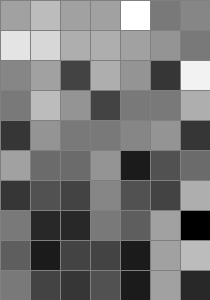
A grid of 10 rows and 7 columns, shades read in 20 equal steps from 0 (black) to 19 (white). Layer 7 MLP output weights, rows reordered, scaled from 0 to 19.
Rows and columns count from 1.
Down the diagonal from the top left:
12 16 5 5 10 6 13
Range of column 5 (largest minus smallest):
17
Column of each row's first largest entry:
5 1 7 2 2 1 7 6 7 6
